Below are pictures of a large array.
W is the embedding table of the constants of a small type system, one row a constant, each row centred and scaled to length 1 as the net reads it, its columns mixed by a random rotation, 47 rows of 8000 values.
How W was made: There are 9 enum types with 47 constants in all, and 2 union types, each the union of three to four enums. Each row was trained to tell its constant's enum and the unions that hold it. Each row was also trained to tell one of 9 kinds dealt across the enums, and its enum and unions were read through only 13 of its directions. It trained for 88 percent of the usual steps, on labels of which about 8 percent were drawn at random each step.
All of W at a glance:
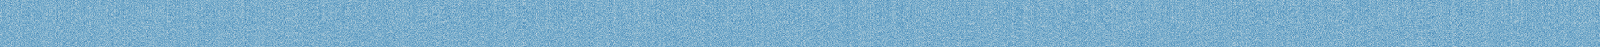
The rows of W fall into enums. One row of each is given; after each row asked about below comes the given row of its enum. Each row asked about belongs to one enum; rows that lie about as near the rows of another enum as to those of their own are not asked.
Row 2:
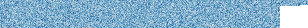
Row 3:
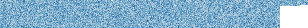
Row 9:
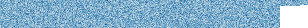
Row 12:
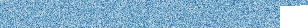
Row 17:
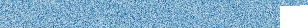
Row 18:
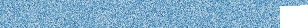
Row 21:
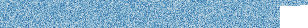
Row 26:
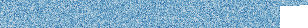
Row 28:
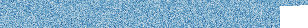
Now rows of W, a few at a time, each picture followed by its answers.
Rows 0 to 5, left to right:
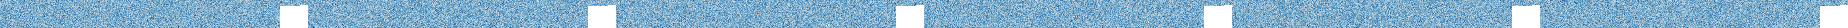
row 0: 3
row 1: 18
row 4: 2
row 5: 9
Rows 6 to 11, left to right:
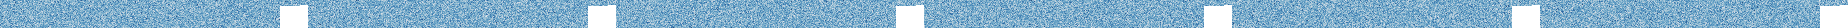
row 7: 26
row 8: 26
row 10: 17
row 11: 17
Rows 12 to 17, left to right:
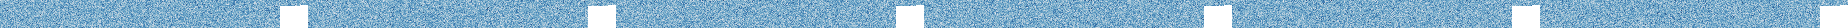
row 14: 18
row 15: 26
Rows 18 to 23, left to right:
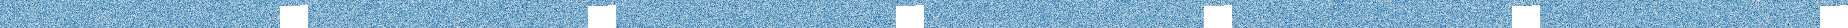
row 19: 2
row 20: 3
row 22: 26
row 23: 26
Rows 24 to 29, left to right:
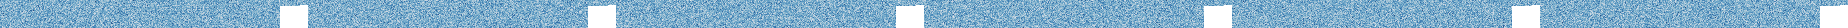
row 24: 17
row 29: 9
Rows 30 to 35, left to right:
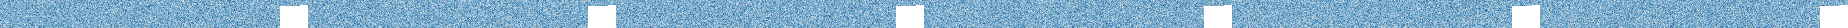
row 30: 28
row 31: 2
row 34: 12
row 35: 18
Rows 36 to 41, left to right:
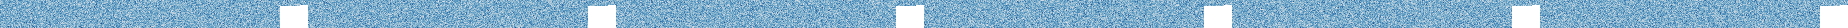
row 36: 12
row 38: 28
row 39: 18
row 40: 21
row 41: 17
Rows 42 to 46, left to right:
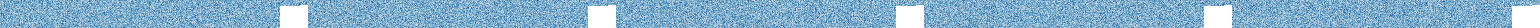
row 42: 2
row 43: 2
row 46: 18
